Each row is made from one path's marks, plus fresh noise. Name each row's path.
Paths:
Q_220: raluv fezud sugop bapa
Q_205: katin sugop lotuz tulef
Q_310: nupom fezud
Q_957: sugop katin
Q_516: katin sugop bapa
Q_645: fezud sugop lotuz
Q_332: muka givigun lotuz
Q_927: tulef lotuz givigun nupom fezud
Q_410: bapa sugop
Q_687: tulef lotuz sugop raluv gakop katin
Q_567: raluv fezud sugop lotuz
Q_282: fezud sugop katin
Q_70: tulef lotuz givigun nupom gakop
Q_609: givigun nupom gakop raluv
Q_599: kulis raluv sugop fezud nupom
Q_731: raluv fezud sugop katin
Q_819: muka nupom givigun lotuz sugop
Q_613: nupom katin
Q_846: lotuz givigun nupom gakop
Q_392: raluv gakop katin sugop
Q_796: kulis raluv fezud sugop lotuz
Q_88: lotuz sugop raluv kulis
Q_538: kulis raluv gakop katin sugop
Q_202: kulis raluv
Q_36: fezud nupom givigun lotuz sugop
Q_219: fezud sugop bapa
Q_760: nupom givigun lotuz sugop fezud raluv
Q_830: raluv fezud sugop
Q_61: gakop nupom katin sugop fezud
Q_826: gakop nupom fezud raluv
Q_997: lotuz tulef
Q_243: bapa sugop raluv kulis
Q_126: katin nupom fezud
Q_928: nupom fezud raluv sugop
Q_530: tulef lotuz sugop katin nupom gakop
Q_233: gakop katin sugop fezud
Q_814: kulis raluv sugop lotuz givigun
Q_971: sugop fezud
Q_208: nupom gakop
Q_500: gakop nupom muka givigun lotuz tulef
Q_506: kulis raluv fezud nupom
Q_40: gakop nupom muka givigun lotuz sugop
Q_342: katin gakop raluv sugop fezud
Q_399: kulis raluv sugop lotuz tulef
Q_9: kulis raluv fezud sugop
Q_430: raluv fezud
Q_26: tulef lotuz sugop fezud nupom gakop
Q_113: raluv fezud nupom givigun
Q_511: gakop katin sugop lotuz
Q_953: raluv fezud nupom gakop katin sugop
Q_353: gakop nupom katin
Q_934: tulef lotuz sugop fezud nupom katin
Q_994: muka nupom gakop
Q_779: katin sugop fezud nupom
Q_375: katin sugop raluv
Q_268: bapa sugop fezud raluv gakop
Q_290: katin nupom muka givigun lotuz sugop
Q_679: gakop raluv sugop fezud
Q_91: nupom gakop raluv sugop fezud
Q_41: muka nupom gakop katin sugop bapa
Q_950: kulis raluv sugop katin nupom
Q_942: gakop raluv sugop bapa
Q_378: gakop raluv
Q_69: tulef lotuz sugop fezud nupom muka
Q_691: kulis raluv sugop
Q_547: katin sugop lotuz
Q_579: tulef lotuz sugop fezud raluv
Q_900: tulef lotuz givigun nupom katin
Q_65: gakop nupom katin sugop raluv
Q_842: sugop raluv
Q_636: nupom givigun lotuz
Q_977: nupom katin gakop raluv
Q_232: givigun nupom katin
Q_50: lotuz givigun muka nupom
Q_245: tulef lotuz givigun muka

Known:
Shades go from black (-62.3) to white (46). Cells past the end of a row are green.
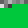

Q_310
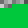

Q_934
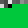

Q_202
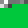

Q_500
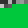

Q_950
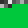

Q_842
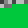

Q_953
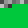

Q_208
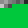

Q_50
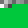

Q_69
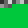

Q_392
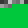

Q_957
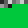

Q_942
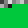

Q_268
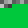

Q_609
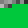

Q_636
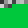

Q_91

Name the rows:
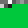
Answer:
Q_796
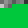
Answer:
Q_819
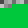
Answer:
Q_61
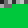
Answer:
Q_65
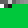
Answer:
Q_506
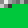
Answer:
Q_70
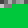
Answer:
Q_779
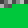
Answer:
Q_977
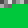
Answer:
Q_342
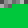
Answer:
Q_353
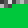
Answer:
Q_538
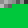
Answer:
Q_900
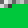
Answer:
Q_26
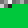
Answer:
Q_579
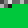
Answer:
Q_378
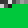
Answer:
Q_691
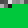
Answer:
Q_220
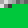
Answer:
Q_927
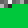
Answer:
Q_567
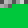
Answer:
Q_530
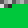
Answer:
Q_826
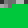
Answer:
Q_41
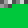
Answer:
Q_687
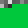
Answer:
Q_814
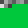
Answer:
Q_994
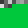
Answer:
Q_928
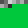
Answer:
Q_219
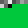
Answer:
Q_399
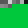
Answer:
Q_547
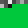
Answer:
Q_88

